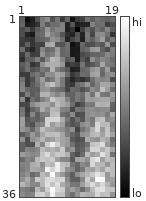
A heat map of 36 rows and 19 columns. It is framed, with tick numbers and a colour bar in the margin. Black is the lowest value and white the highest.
There is an overall slope up to the bottom. Upright stripes repeat 2 times across the table. No single row or column stands out from its neighbours. The histogram is bell-shaped. Neither half mirrors the other.
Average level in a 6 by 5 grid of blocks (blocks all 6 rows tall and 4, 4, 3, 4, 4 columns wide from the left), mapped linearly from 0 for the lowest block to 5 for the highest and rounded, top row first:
02002 / 13112 / 13223 / 24223 / 24334 / 35335
